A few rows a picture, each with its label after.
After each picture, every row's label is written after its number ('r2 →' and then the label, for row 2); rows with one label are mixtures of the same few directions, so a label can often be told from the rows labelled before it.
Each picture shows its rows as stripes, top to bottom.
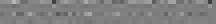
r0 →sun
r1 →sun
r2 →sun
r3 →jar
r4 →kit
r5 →jar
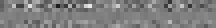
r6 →kit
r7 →jar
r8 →kit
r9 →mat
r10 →mat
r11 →kit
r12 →mat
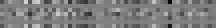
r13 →kit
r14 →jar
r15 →mat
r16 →jar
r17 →kit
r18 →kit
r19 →kit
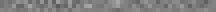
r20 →mat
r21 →jar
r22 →mat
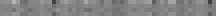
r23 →sun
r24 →sun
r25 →jar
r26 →sun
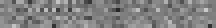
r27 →jar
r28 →kit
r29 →mat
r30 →jar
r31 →jar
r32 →kit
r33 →sun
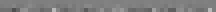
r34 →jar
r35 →jar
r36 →sun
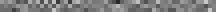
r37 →mat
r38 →mat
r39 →sun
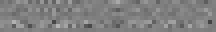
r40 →mat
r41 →jar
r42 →mat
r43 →sun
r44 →mat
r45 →sun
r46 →jar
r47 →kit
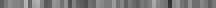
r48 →kit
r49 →kit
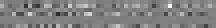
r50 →kit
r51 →kit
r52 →jar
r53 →jar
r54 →sun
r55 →jar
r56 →mat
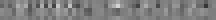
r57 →mat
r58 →mat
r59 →jar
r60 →jar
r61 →mat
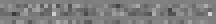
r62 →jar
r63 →mat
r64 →kit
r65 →sun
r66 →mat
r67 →jar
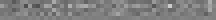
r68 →sun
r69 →kit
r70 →sun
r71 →mat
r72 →mat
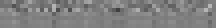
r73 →jar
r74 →sun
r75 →mat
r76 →sun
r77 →jar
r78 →sun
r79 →sun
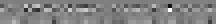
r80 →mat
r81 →kit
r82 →kit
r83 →jar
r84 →sun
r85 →sun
